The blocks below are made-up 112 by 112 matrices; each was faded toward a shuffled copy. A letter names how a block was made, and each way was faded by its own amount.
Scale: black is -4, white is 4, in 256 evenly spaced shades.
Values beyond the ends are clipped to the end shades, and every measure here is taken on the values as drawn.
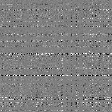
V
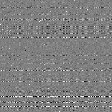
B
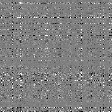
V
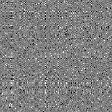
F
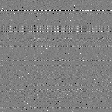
B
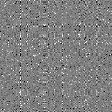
F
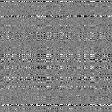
B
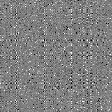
F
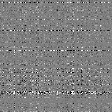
V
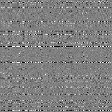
B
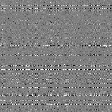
B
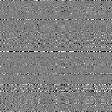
B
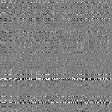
B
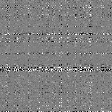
V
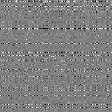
B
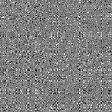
F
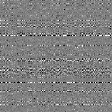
B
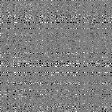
V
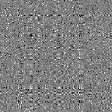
F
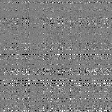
V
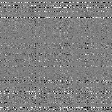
V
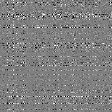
V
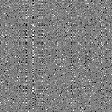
F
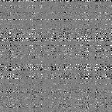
V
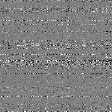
V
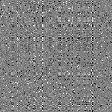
F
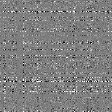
V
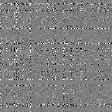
V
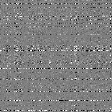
V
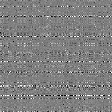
B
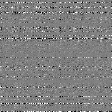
V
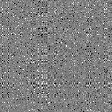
F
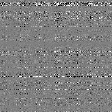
V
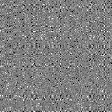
F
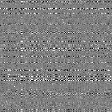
B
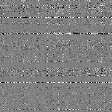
V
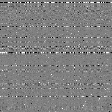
B
